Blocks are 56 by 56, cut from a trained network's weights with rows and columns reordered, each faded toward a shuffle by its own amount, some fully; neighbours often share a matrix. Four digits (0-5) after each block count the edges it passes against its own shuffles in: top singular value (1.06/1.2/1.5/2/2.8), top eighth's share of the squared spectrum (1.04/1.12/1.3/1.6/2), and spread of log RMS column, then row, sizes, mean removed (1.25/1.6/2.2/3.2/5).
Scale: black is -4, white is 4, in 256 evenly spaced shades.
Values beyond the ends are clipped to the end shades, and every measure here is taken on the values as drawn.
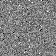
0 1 0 0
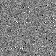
1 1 0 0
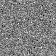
0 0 0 0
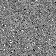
0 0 0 0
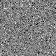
1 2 0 0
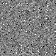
2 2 1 1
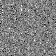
2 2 1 1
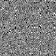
3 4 2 1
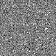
2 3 1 1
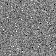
0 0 0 0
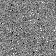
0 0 0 0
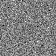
0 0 0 0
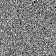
0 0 0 0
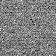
2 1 0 0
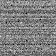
4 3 0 1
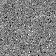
0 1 0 0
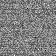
2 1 0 0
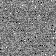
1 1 0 0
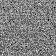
1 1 0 0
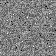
1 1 0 0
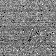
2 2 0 0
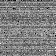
4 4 0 2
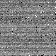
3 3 1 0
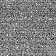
2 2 1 0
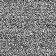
2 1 0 0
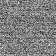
2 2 0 0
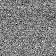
1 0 0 0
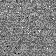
1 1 0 0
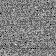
1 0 0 0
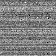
4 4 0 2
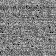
2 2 0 0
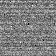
3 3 0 1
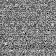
2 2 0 0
